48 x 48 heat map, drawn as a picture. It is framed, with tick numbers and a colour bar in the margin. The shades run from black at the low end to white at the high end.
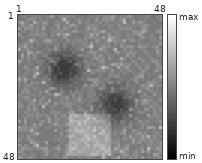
Dips: two. Odd patch: higher, in the bottom middle. Ninth with the highest average: bottom middle.
